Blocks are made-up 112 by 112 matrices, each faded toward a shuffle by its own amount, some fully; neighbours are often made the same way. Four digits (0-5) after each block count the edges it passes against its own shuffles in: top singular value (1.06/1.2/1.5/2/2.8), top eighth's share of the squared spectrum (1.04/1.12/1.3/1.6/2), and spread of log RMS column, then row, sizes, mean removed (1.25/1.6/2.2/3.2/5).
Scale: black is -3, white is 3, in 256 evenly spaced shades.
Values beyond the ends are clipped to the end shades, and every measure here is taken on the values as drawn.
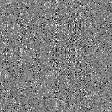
4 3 2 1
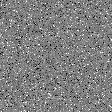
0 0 0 0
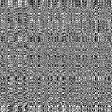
5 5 4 4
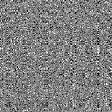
4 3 2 2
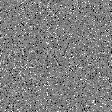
3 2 1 0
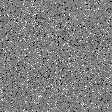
0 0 0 0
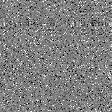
4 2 1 1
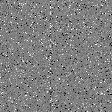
3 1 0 0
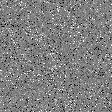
2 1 0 0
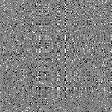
5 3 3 2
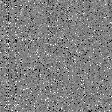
4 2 2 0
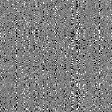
5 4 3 2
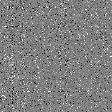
2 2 2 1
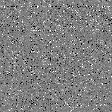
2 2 1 2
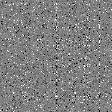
2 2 2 2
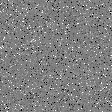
0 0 0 0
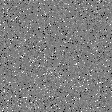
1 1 0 0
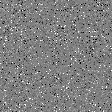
1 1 0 1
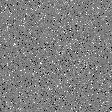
0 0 0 0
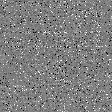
1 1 1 1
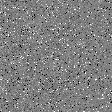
0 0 0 1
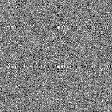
4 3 2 2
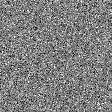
2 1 0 0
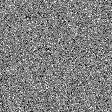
1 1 0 0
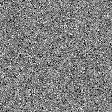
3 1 0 0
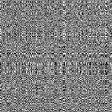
5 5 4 4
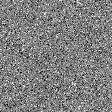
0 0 0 0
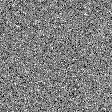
0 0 0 0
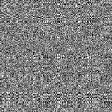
5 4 3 3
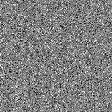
3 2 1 0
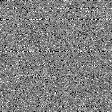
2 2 0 3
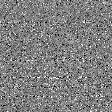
1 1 0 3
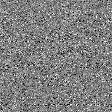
1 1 0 3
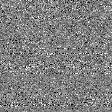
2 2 0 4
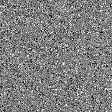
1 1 0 2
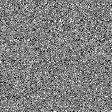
1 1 0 3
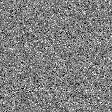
0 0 0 1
